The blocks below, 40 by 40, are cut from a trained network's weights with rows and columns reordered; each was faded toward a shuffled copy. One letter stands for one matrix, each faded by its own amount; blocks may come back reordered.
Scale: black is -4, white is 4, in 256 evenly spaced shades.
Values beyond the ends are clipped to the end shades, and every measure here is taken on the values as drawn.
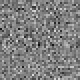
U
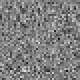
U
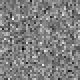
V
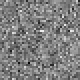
V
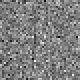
V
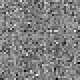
V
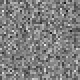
V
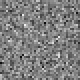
V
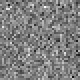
V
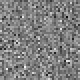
V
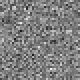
U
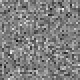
V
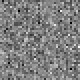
V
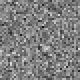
V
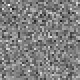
U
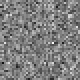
U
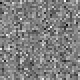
V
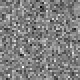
V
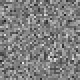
U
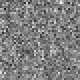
V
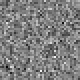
U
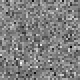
V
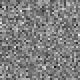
U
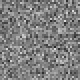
U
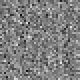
V
